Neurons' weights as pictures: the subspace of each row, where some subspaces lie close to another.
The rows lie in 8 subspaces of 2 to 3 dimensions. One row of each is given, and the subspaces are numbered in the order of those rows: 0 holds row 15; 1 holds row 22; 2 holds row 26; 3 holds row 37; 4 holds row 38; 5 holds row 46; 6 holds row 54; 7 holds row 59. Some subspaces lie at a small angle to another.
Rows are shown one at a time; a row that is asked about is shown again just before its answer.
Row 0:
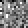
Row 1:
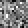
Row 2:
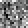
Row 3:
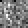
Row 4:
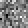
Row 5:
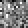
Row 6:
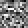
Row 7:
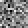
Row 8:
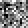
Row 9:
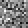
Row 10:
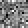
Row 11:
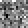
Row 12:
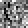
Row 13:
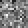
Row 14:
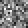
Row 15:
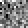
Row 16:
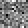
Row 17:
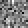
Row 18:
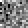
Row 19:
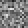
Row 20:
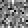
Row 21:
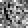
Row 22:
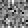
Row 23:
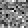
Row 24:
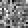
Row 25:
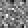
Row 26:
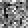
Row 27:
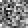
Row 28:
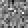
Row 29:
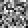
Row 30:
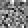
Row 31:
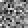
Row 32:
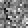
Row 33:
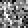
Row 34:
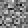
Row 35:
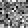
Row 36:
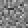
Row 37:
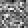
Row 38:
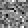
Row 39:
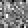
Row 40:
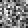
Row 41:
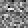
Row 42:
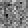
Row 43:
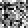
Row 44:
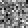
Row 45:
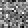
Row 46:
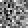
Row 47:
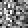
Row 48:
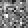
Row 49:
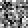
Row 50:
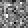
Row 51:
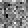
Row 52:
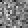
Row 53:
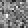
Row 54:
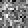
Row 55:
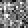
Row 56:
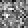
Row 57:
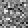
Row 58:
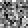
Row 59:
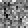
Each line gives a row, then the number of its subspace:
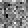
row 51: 2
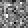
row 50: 2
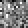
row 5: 0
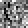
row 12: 7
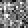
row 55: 3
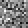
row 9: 6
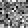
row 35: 4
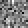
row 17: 1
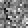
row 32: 6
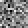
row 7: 5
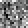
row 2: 7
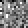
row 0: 0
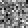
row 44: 1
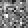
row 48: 2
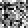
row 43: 3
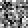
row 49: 6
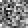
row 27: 4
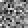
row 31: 5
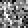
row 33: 7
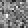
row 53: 5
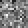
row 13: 6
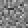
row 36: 6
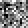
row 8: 2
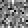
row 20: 1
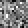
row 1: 5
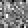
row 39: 0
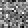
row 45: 4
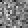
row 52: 5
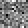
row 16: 4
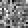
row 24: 1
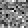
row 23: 4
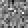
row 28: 1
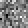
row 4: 6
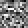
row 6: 3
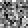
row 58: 6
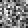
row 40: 4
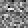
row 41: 3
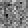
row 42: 2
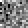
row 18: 0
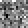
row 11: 7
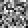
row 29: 1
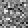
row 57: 6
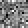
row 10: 1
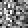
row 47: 5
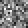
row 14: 1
